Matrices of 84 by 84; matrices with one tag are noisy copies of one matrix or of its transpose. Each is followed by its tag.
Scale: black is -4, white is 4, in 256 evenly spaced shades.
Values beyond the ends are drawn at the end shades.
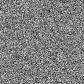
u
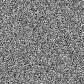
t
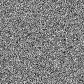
t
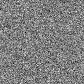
u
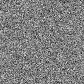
u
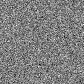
t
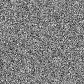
u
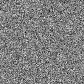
u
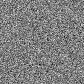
t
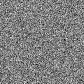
t
